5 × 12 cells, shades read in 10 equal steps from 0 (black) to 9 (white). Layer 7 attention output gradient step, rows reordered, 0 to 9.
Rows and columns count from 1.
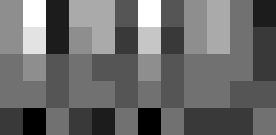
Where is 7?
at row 2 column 7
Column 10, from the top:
6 6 4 4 2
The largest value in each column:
5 9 4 6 6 4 9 4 5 6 4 4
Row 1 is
5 9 1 6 6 3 9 3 5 6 4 1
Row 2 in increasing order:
1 2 2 2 4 5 5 5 6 6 7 8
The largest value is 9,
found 2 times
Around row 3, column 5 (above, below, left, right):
6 4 4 3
